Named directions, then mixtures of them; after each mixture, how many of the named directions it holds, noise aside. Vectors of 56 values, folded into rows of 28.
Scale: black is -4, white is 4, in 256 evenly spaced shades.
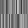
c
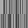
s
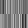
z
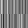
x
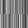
three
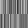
one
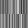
two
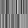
one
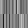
three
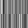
three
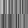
two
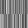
one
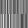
three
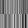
one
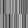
three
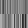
one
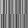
two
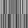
one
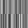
three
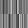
three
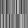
one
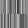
one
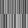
three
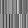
three
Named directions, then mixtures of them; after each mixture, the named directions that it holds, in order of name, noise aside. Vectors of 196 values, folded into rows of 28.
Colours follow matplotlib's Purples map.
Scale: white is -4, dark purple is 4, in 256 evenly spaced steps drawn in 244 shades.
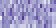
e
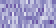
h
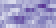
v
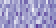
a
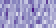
a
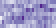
e, v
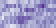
h, v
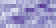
v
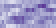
v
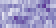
e, v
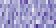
a, h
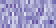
h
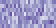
h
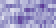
h, v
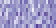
a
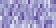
e, h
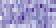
e, v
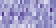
a, e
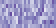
a, h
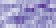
v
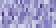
a, e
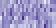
e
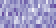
a, v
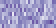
h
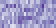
h, v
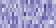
h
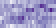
e, v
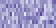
h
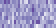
a, h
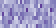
a, e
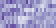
h, v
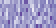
a
